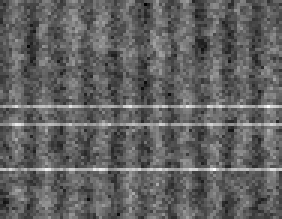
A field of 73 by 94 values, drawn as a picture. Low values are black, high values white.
Overall the values sit about 40% of the way up the scale. Upright stripes repeat 10 times across the table. Rows 36, 42 and 57 differ from the rows beside them.
